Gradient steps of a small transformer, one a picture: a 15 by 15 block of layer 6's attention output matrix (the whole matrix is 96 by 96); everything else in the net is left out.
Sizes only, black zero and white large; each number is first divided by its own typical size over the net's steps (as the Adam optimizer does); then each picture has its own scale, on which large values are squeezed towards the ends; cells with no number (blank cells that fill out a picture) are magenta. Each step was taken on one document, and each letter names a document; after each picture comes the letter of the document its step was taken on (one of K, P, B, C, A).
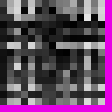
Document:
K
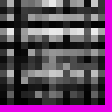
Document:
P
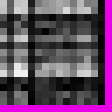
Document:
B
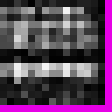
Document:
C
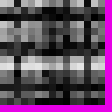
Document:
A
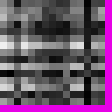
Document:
A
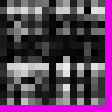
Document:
C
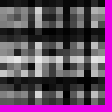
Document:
A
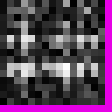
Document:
C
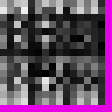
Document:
B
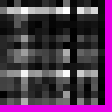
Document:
C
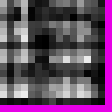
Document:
B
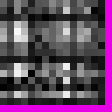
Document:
C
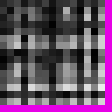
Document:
K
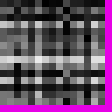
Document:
A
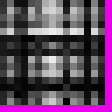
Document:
P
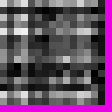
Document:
B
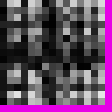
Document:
K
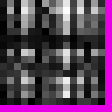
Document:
C
